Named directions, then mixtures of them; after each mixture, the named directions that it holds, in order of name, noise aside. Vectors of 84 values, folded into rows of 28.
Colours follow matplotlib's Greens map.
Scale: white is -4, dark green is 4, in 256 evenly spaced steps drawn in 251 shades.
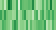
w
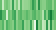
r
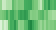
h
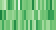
r, w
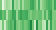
h, r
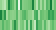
r, w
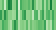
w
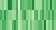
w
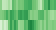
h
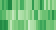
h, w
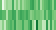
h, r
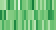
r, w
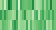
w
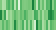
r, w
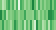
r, w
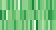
r, w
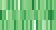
r, w
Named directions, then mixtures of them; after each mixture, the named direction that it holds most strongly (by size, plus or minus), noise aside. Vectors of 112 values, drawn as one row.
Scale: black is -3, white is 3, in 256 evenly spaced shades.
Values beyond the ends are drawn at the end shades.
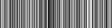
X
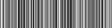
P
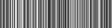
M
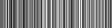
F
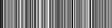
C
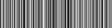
P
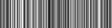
M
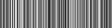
M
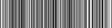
X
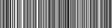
M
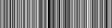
X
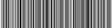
C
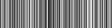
X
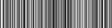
P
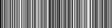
C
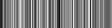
C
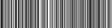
X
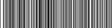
C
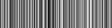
X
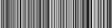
C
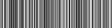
M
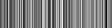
F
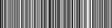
C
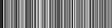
C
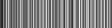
F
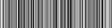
P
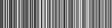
F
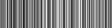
F
